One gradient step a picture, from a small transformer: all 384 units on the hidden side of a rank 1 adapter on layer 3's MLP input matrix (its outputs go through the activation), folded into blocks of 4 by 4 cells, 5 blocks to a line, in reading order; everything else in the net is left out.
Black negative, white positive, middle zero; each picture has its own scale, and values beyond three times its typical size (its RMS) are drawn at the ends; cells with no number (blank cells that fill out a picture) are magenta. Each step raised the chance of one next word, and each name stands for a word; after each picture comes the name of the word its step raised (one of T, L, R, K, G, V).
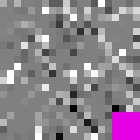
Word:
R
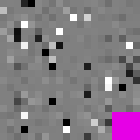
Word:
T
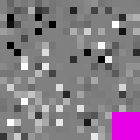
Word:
R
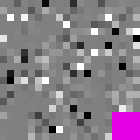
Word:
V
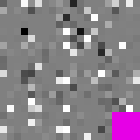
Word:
R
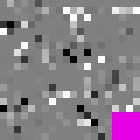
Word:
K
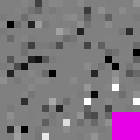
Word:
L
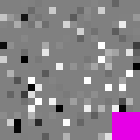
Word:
K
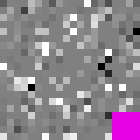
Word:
T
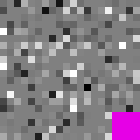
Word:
T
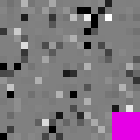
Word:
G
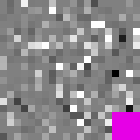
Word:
R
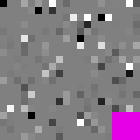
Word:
G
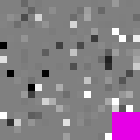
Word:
L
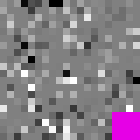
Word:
G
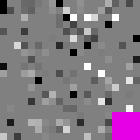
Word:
R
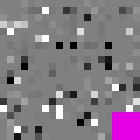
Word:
V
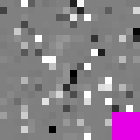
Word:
G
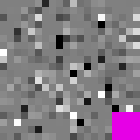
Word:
L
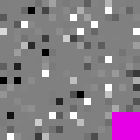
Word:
T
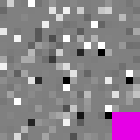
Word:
K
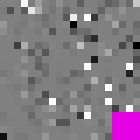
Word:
G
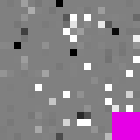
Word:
K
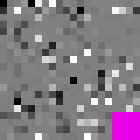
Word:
G
